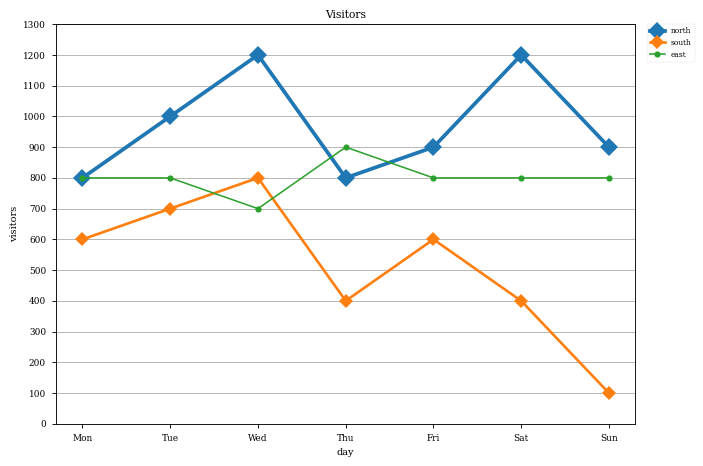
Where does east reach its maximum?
Thu
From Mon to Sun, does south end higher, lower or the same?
lower
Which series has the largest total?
north
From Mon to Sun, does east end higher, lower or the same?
the same
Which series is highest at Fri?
north
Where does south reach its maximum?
Wed
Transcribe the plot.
Title: Visitors
x-axis: day, ticks Mon Tue Wed Thu Fri Sat Sun
y-axis: visitors, ticks 0 100 200 300 400 500 600 700 800 900 1000 1100 1200 1300
Legend: north, south, east
Values:
north: 800 1000 1200 800 900 1200 900
south: 600 700 800 400 600 400 100
east: 800 800 700 900 800 800 800
